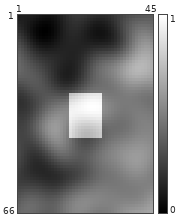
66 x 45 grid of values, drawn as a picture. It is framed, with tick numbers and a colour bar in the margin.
Odd patch: higher, in the centre. Slope: up to the bottom right. Roughest part: centre. Ninth with the highest average: centre.
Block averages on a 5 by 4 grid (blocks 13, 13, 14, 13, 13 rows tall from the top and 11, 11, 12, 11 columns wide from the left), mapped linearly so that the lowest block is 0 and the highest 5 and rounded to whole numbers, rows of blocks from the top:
0003
2134
2553
1234
2234
